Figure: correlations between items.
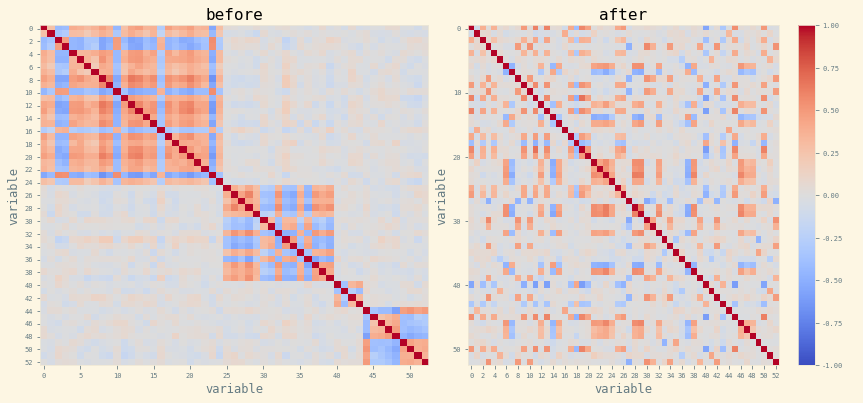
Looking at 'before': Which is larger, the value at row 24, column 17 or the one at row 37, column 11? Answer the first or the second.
the first
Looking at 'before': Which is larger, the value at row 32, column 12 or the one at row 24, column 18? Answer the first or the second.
the second
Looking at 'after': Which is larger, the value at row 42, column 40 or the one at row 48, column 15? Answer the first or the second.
the second
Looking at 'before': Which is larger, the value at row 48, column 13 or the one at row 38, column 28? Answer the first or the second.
the second
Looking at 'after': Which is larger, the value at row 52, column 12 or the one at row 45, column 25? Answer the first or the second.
the second
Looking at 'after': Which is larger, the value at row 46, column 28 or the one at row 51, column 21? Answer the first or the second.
the first
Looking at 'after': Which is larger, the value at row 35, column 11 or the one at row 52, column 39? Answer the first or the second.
the second
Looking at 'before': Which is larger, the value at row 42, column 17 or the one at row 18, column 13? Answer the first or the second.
the second
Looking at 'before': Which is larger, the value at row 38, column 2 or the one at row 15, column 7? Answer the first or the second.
the second
